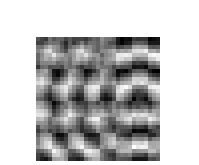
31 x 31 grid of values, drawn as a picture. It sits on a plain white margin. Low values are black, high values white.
Stripes running across repeat 4 times from top to bottom. The top right is the ninth with the lowest average. No single row or column stands out from its neighbours. There is no overall slope. Rings spread out from the middle right.
